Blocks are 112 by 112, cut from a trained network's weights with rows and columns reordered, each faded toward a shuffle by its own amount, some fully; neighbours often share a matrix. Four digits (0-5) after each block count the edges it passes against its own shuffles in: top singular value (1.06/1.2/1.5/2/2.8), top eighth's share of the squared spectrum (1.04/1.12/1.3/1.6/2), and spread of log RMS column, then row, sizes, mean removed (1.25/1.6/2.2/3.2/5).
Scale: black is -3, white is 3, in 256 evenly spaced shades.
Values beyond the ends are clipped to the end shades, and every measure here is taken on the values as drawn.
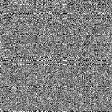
4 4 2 3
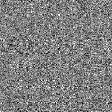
4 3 1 3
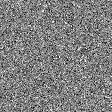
0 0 0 0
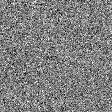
0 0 0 0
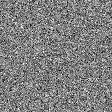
0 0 0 0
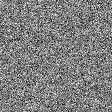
0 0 0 0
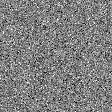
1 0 0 0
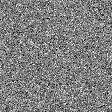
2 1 0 0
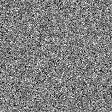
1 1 0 0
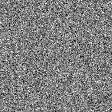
2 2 0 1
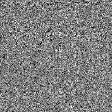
3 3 2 2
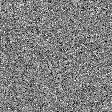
2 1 0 0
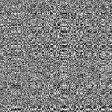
5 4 3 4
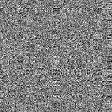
4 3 1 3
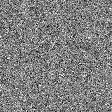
1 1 0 0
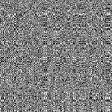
5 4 3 3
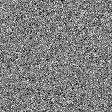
2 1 0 0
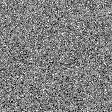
2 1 0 0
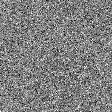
2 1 0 0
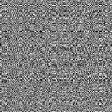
5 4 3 4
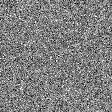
0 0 0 0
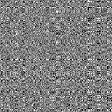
5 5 3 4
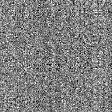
4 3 0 2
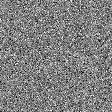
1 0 0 0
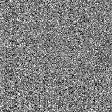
3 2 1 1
